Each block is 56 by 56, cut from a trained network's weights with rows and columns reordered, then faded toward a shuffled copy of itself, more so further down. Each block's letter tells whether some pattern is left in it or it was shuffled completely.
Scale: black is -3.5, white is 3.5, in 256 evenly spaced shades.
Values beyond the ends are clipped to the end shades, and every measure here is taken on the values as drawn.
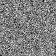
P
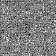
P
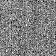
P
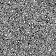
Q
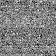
P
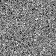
Q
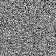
P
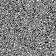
Q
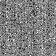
P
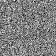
P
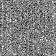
P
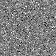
Q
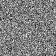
Q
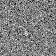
Q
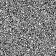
Q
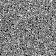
Q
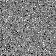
Q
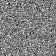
Q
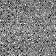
P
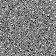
Q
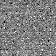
P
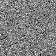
Q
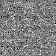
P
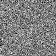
Q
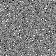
Q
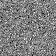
Q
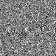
P
